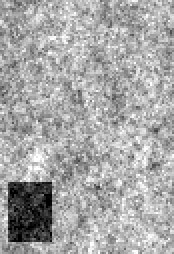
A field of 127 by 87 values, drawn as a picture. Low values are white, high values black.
No regular stripes run through it. The bottom left is the ninth with the highest average. The halves do not mirror each other. The values are skewed, with a long tail toward high values. The field is mottled with small blotches. An odd patch, higher than its surroundings, sits in the bottom left.
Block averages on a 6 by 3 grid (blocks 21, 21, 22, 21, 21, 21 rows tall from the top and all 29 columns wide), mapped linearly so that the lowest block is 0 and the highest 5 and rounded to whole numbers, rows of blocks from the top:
1 0 1 / 1 1 1 / 1 1 1 / 0 1 0 / 5 1 0 / 5 0 0
